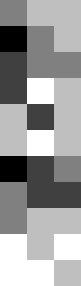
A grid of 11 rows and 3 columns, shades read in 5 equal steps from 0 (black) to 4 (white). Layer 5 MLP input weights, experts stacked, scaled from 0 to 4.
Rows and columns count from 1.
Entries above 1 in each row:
3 2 2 2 2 3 1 1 3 3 3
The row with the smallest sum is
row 7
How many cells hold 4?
6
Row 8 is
2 1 1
